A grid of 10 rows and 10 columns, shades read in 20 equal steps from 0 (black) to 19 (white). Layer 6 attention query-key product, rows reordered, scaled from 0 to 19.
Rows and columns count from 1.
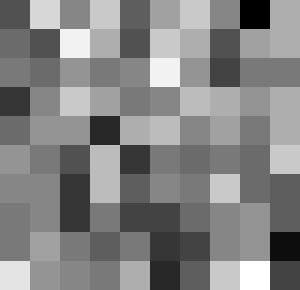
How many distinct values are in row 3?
6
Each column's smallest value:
4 6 4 3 4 3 5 5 0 1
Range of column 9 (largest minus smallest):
19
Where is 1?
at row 9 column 10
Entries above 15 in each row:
1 1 1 0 0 0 0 0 0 2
